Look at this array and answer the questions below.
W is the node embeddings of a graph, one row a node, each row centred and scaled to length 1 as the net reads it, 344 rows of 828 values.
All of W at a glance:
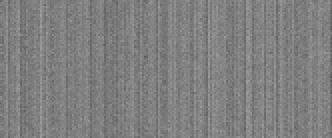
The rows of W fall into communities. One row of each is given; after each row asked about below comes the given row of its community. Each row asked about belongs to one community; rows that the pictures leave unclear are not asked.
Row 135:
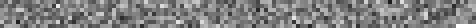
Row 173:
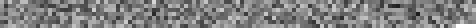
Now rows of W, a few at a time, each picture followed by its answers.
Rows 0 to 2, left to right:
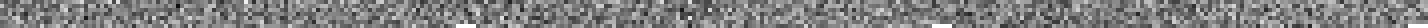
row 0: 173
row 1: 135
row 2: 135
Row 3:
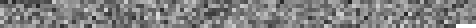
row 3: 135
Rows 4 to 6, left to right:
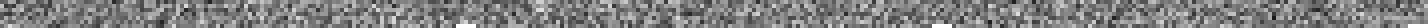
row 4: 135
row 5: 135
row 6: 173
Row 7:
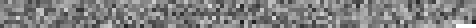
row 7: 135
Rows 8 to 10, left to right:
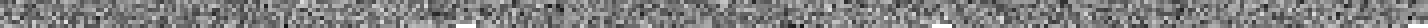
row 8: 135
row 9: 173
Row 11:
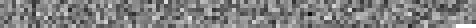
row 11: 173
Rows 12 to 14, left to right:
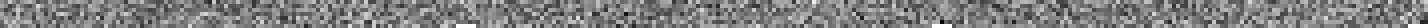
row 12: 173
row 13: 173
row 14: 135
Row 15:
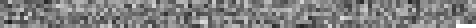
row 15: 135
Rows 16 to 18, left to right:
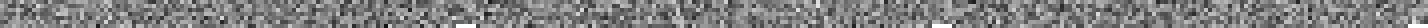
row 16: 173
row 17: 135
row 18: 135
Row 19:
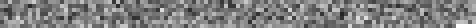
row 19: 173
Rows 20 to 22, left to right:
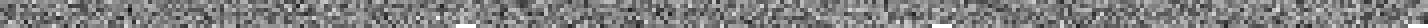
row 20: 173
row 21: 135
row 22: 135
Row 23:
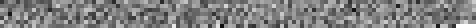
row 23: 135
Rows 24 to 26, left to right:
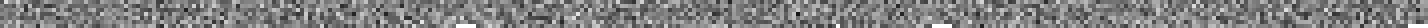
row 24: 173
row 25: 173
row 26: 173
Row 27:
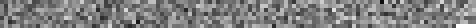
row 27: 135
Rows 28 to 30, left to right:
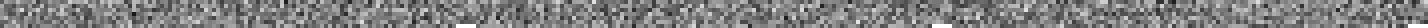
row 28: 173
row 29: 173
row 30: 135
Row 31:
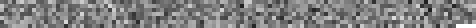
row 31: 173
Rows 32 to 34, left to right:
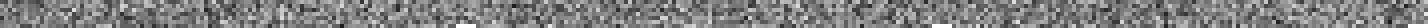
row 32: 135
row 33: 173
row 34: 135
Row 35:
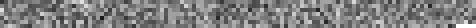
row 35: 135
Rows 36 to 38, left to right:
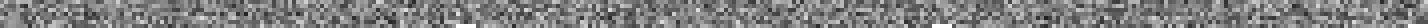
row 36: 173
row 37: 173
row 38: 135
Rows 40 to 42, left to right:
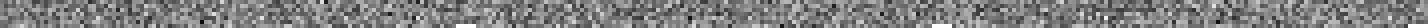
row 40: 173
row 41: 173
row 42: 173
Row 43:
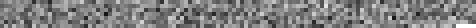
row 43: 135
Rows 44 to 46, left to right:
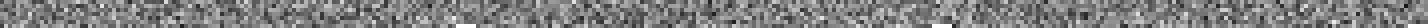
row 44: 173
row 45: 135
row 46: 173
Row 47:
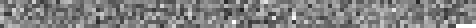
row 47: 135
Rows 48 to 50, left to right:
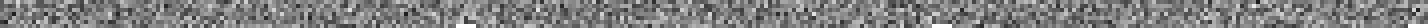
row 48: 173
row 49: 173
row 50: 135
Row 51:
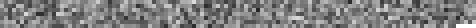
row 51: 135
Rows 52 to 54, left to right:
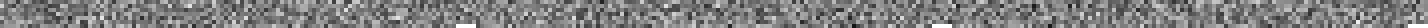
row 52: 173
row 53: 173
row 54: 173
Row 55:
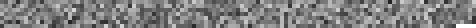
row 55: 135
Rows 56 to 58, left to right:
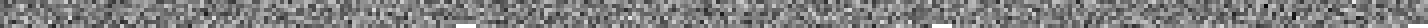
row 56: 135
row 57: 135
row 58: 173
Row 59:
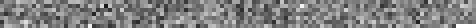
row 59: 173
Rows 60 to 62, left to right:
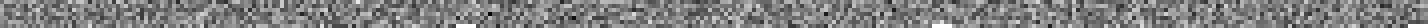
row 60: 173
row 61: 135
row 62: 173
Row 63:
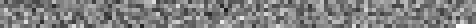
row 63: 135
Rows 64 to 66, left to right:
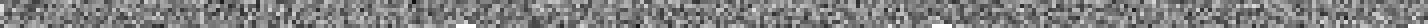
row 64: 135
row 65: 135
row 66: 135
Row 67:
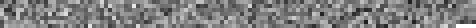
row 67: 173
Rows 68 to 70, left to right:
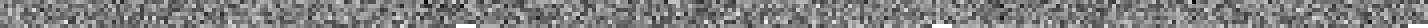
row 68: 173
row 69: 135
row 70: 173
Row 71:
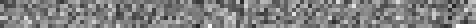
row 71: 173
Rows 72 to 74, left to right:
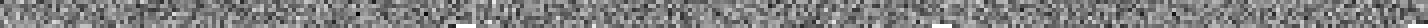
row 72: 173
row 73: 173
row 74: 173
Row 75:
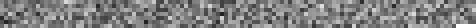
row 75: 135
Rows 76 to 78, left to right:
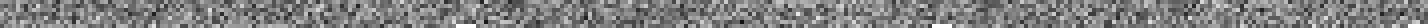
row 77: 135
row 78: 135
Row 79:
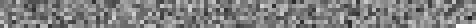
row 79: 135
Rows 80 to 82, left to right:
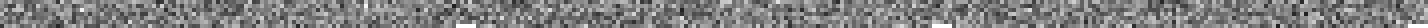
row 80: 135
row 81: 135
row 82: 173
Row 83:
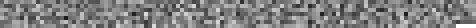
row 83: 173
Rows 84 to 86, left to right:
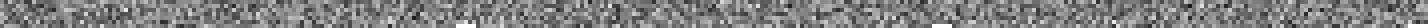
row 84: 135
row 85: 173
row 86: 173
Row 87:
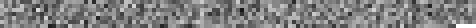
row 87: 135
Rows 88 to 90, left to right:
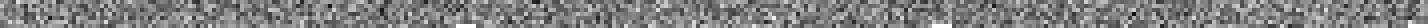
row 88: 173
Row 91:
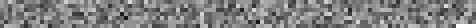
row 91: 135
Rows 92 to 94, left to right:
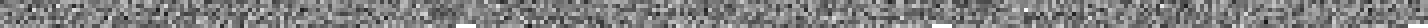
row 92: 135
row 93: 135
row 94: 135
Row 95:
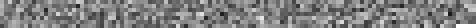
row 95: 173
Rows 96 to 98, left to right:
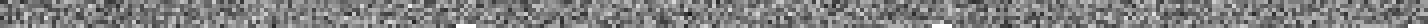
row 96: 135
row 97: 135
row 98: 135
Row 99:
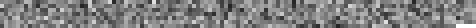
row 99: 173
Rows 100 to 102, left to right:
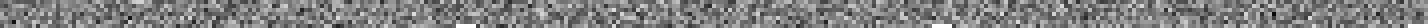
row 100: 135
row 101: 135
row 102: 173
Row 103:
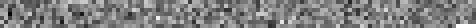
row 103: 135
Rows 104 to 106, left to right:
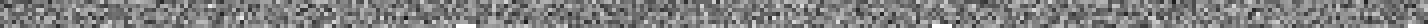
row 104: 135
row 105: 173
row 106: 135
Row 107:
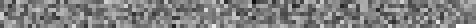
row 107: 173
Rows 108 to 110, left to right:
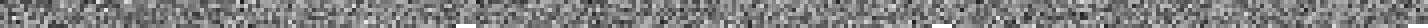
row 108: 135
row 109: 135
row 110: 135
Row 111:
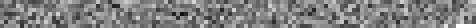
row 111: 135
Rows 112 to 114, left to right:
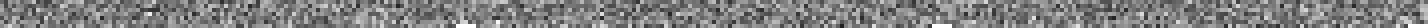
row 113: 173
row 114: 173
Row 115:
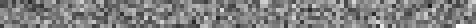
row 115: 135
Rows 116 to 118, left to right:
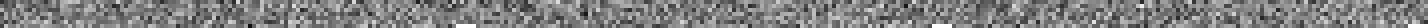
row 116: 135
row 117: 135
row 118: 135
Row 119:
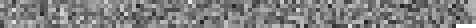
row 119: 173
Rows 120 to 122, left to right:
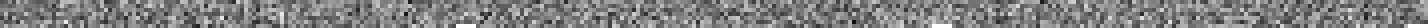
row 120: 135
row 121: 173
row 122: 173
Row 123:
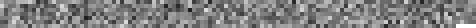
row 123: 173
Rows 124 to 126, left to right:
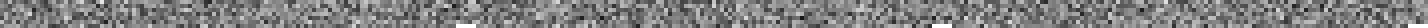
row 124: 135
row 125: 135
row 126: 173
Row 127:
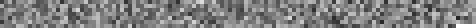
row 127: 173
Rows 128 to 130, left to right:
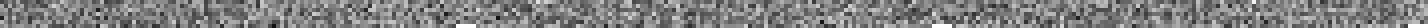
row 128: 135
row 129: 135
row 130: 135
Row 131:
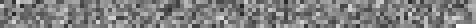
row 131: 173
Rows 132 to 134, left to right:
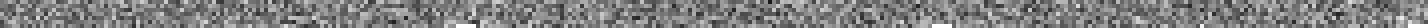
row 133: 173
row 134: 173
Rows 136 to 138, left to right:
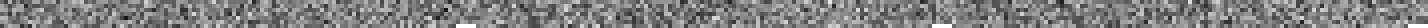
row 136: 135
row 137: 135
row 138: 135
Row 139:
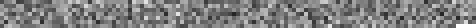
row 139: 135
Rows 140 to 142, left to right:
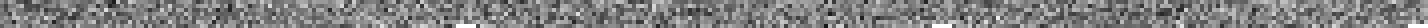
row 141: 135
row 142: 135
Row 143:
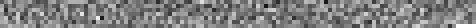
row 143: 173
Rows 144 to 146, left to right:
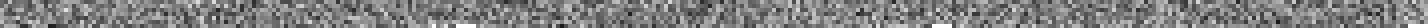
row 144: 135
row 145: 135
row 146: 173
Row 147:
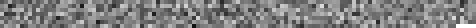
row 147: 135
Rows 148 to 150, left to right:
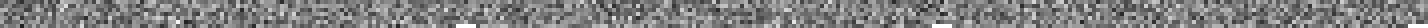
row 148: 135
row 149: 173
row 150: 173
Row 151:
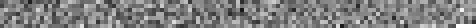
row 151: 135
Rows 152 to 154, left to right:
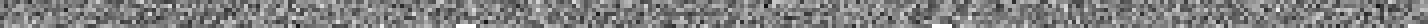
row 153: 135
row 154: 173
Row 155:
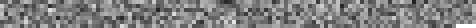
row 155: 173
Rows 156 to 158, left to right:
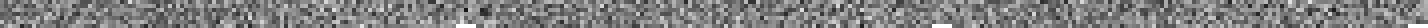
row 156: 135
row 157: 173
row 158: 173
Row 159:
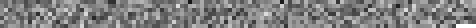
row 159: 135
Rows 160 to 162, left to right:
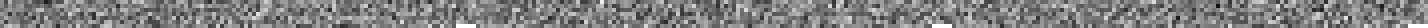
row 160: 135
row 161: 135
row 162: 173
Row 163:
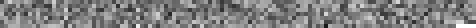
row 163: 173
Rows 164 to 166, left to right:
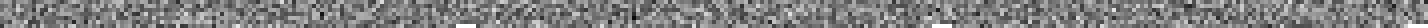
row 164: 173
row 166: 173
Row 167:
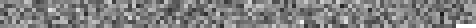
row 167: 173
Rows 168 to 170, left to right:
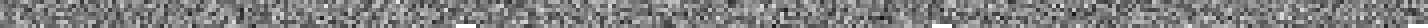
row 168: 173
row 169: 135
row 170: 173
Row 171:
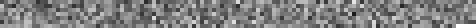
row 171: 173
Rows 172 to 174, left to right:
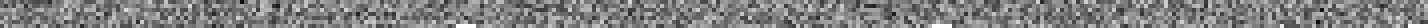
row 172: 135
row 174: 173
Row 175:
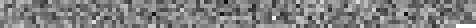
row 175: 173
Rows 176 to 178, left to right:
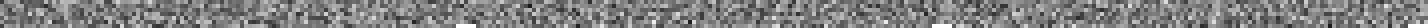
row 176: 135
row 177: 173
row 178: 135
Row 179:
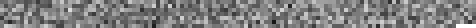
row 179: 135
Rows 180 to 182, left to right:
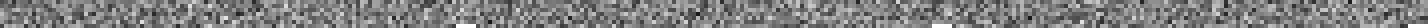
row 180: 135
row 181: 135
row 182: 135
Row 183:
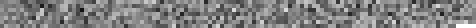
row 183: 135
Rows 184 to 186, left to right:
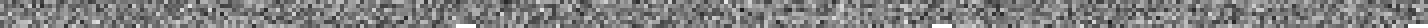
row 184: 173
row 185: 135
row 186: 173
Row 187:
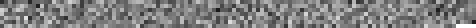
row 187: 135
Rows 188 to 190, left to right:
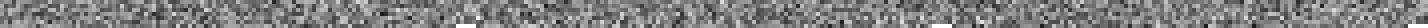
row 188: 173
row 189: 173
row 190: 135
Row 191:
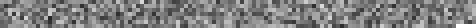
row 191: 173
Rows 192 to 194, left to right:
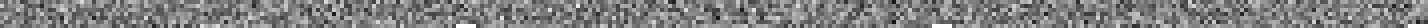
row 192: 135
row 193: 173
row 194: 173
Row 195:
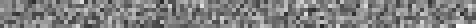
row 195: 135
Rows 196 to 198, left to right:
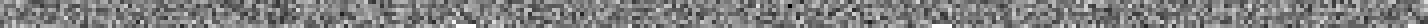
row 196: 173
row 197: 173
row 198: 135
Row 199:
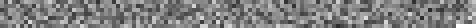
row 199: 173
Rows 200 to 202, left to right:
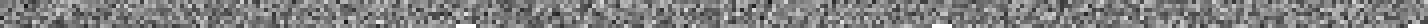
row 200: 135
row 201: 135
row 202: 135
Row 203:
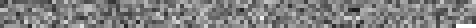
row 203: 135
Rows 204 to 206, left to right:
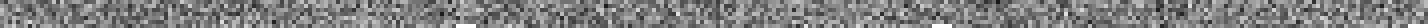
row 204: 135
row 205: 135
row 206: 135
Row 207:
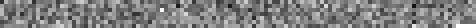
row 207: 173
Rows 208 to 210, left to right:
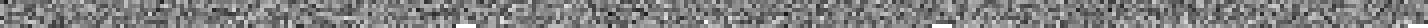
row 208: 135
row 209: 173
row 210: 173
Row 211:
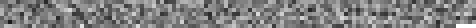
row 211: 135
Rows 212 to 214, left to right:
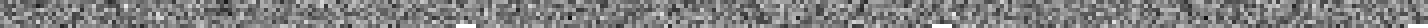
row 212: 135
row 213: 173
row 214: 173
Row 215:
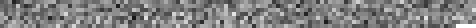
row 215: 173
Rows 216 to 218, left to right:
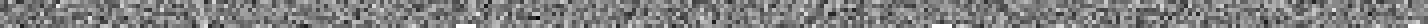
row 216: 135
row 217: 173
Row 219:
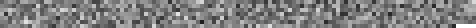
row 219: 173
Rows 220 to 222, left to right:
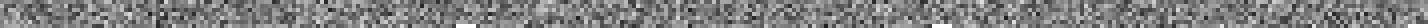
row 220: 173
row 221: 135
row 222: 173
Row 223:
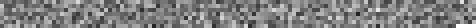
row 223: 135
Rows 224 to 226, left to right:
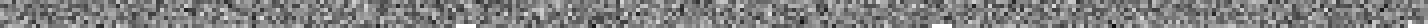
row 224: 173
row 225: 135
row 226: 173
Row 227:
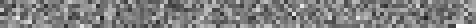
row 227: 173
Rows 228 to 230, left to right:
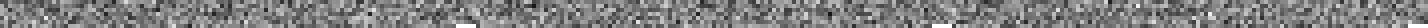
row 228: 135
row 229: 173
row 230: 135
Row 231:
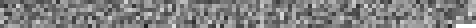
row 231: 135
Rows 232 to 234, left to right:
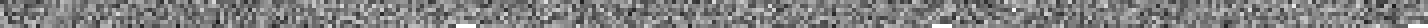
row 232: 135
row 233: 135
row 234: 135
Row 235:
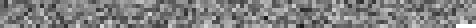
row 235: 135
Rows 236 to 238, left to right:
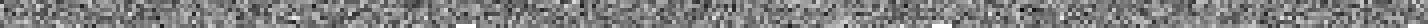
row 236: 173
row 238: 173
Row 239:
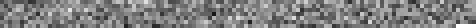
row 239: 135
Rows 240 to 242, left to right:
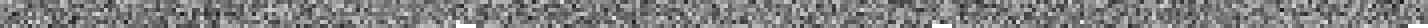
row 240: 135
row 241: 173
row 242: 135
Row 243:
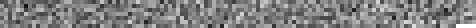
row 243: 135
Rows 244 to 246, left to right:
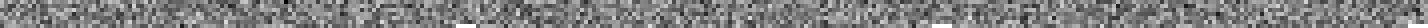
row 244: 173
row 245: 135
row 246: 173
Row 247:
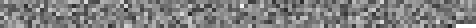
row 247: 173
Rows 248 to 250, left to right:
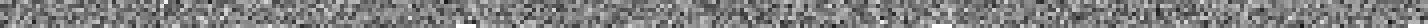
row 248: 173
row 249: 173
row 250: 135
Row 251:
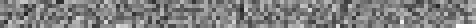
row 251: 173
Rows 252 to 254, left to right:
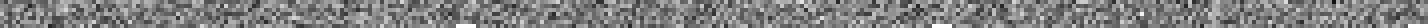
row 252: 135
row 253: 135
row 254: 135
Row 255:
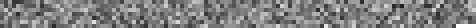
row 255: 135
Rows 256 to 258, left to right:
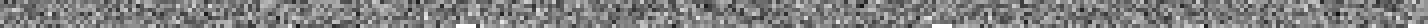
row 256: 135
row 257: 173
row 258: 173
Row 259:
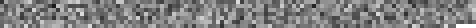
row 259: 173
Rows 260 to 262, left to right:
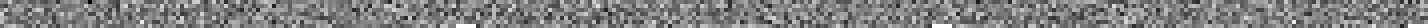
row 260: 135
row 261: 173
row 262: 135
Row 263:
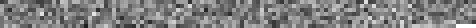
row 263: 135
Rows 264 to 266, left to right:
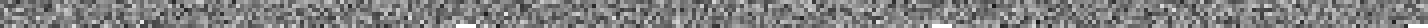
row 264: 135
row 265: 135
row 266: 135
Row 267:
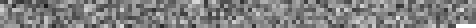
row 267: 135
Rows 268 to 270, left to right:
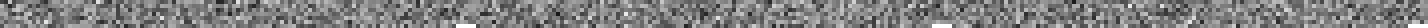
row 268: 135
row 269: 135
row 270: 135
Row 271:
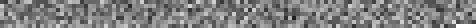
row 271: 173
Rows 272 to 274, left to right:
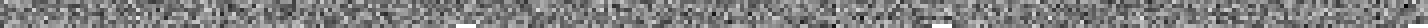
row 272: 173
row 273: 135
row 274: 173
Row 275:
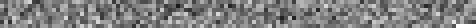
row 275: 173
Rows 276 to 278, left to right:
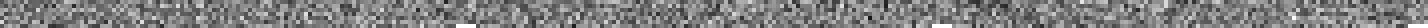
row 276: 135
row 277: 135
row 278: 135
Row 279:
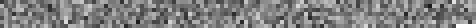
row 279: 135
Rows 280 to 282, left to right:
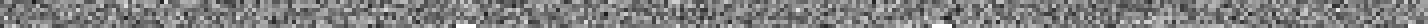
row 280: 135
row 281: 135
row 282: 173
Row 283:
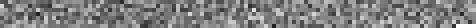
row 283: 135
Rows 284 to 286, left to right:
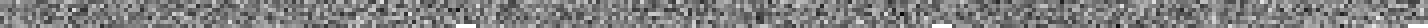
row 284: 173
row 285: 173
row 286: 135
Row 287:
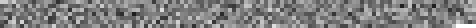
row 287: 173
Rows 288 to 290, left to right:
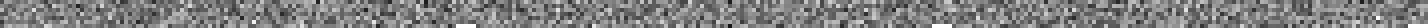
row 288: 173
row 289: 173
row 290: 135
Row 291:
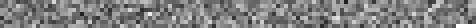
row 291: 135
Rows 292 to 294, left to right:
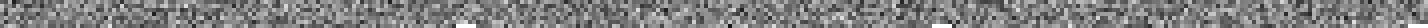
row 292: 135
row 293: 173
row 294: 135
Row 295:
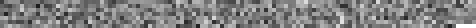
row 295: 135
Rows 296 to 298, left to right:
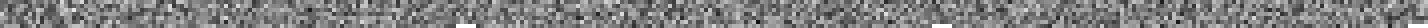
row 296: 135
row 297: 173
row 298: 135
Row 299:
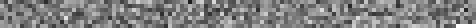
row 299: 135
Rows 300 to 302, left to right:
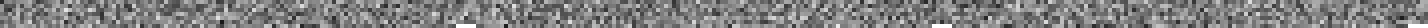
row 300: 173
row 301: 173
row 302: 135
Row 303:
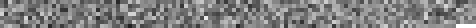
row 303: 135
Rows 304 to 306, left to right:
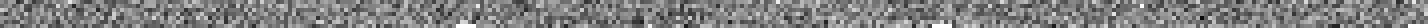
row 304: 135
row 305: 135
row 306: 173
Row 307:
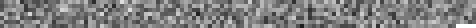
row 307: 135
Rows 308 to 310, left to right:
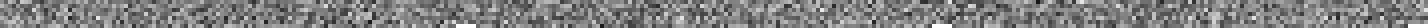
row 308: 173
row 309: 135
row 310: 135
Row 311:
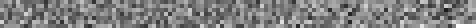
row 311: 135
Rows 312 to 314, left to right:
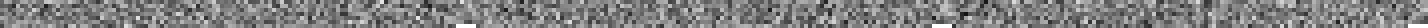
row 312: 173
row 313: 173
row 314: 135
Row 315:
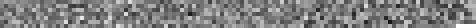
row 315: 173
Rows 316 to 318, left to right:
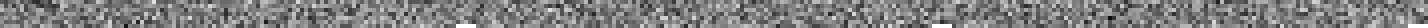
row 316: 135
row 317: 173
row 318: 173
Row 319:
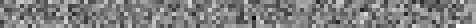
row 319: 173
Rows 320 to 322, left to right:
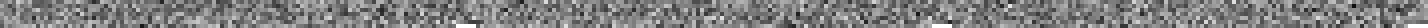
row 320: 173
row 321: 173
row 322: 173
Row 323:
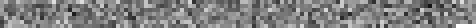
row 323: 173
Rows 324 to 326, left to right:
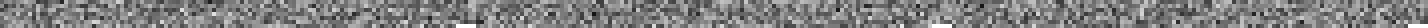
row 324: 173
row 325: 173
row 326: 135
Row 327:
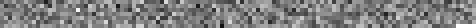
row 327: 173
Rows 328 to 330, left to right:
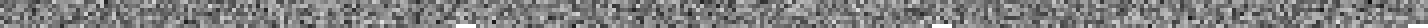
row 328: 135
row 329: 135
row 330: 173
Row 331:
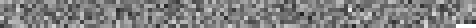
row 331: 173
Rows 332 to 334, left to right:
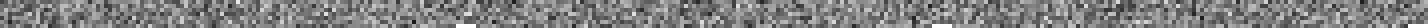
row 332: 135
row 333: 135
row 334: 173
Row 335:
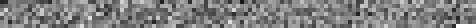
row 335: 135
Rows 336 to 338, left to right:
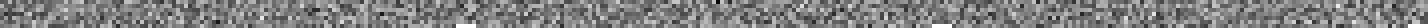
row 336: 135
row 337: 173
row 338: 135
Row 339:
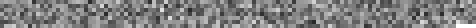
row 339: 173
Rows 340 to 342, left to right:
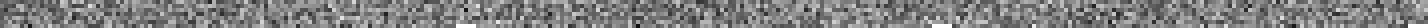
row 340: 135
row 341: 173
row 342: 173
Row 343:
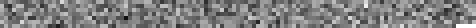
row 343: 135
